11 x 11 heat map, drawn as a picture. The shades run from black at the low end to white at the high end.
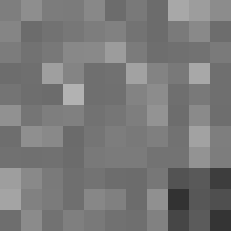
Mirror symmetry: none. Ninth with the lowest average: bottom right. Calmest part: centre. Average level on the scale: 50%. Odd patch: lower, in the bottom right.
